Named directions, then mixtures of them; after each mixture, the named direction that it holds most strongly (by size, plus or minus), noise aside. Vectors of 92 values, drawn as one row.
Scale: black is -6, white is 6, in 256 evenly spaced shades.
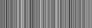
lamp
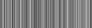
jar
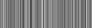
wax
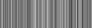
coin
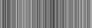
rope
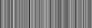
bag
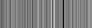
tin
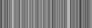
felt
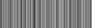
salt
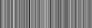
bag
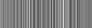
tin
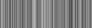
coin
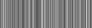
wax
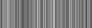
rope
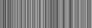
rope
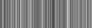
jar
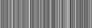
bag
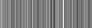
tin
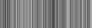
rope
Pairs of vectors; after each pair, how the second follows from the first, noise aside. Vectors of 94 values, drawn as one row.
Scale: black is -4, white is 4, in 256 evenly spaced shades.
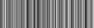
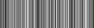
sign-scrambled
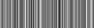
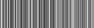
shuffled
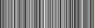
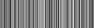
shuffled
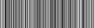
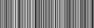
wrapped around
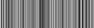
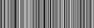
shuffled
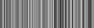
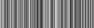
shuffled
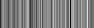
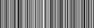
shuffled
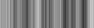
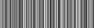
shuffled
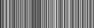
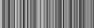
shuffled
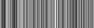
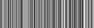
shuffled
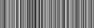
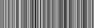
sign-scrambled
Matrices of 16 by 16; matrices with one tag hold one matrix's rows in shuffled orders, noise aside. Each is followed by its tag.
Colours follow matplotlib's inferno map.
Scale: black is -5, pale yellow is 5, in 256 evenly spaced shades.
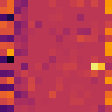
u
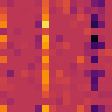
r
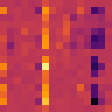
r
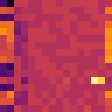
u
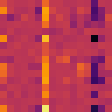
r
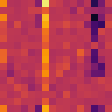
r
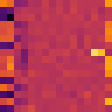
u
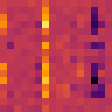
r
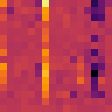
r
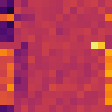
u
